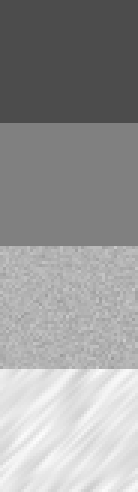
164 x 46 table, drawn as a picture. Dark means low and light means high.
The table splits into 4 rows of 1 panel. Panel 1,1: low, flat. Panel 2,1: middling, flat. Panel 3,1: high, fine-grained, faint in contrast. Panel 4,1: very high, slanting up to the right, faint in contrast.
